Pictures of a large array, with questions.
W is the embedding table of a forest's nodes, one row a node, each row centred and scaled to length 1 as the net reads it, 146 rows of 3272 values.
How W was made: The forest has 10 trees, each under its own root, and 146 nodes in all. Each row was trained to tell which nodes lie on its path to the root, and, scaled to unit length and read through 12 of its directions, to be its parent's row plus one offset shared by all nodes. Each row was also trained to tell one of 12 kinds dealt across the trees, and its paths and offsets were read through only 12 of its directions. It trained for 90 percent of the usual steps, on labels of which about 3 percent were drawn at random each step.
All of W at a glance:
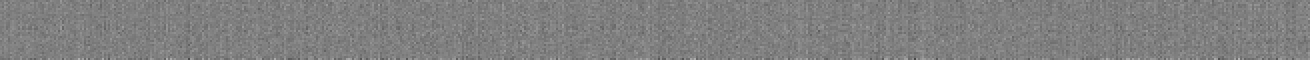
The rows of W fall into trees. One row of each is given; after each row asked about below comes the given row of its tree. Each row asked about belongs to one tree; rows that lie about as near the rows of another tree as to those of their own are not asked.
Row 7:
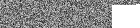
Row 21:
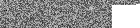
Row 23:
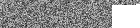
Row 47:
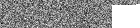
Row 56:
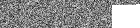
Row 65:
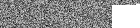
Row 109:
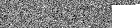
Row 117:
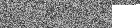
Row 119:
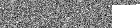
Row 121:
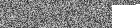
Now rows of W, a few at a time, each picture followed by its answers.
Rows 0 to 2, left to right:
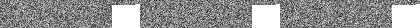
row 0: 109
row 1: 65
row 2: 109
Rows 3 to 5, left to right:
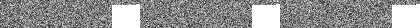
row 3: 56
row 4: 119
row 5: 47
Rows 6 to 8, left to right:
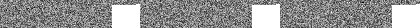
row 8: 109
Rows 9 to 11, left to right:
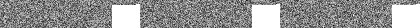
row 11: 7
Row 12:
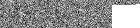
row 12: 7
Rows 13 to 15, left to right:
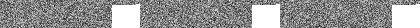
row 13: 65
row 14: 65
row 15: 7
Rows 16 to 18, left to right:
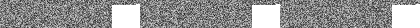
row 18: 119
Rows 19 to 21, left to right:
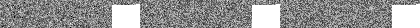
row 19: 47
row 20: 56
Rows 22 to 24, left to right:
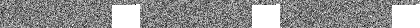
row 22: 7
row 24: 23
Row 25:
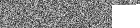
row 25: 7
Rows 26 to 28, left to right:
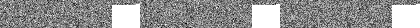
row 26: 65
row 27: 117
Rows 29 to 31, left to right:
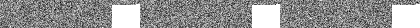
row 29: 21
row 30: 119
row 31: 23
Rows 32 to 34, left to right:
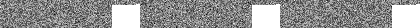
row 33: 117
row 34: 56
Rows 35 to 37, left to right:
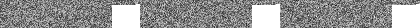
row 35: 109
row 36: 65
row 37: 47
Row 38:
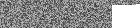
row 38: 117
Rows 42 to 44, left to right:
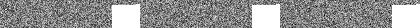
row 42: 109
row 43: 7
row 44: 65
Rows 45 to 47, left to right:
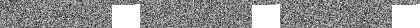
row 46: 119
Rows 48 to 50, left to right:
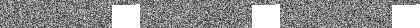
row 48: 56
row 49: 109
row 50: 121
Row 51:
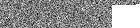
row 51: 117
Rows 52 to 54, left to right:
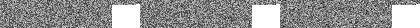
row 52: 119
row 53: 7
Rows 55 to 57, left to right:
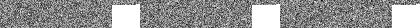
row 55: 7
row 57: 21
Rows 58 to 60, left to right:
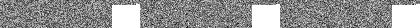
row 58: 23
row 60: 23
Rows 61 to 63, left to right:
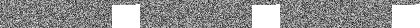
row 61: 119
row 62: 47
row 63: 23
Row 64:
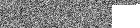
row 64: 23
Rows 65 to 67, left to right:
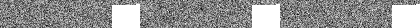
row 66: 21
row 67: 65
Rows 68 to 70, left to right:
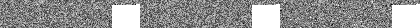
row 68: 65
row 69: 119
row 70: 109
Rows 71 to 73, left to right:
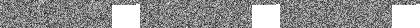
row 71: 23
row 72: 56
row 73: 23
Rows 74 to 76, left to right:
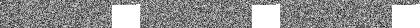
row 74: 56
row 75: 21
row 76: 47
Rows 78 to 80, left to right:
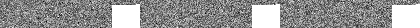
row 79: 56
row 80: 65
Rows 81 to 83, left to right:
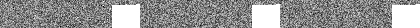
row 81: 56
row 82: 119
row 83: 7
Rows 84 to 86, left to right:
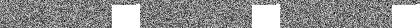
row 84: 21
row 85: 7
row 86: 119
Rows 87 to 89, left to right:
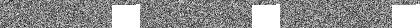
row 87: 117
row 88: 119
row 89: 7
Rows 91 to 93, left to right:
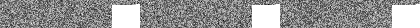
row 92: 117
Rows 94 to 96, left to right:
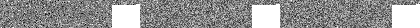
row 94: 117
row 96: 47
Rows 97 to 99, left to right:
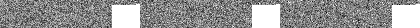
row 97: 21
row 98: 117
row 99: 119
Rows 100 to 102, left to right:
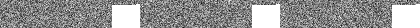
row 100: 117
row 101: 47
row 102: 65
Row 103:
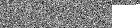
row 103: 117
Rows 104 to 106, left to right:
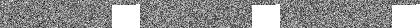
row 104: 7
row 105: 109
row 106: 117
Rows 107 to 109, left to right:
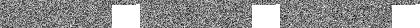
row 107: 23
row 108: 117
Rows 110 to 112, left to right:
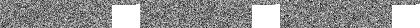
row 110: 47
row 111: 47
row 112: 109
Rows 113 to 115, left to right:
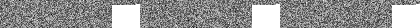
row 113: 65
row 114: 23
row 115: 65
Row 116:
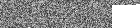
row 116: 119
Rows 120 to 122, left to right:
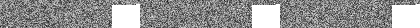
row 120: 21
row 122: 65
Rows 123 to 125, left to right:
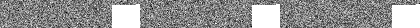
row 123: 56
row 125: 109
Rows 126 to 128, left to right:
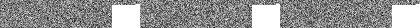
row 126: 109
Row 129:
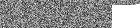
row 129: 23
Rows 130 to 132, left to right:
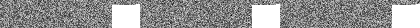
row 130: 7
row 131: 23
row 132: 21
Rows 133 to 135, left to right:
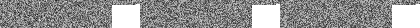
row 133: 119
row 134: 23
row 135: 7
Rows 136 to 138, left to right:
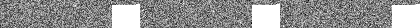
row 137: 65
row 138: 109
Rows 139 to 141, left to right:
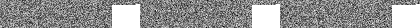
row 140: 7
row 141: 47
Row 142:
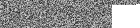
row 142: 47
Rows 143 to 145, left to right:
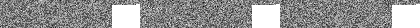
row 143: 23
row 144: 117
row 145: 23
